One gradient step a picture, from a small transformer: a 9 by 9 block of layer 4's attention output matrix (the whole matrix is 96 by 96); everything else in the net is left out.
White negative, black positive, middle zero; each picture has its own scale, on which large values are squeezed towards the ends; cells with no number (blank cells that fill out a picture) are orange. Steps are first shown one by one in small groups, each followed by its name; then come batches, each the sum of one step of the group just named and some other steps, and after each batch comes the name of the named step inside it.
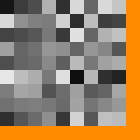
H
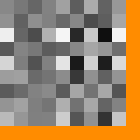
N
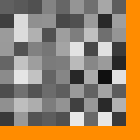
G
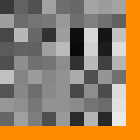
H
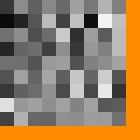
N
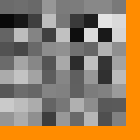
G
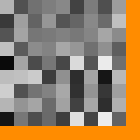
G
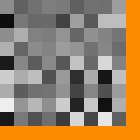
G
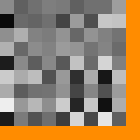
G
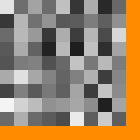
G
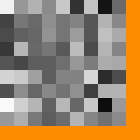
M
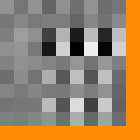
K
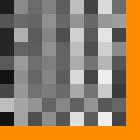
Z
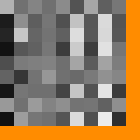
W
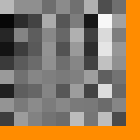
W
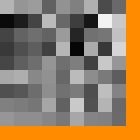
K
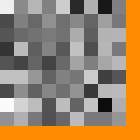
M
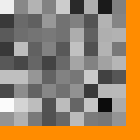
M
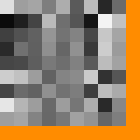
M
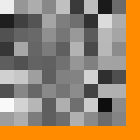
M
